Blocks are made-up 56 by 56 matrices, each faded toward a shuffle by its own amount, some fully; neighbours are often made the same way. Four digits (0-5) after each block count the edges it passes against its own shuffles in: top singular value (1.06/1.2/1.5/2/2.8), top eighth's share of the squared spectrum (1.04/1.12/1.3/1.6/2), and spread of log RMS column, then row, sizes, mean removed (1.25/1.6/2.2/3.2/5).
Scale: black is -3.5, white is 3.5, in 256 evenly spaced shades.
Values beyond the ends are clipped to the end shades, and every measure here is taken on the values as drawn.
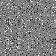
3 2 0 0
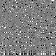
4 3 1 2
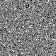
0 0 0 0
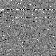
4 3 0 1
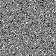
0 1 0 0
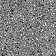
0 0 0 0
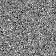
0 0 0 0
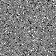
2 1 0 0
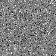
2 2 0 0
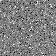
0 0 0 0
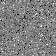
0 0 0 0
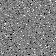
0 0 0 0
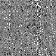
3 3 2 1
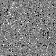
1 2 0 1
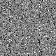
1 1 2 0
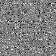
1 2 0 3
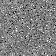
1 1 0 0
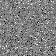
0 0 0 0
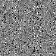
1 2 3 0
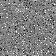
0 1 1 0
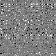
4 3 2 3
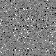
3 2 1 1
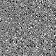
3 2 1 0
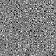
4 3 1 2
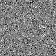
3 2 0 1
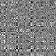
4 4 3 3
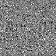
3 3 1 1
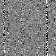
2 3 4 0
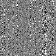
1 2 3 0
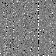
3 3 2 0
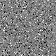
0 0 1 0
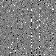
2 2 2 0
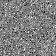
1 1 0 0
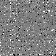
2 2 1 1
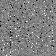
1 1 0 0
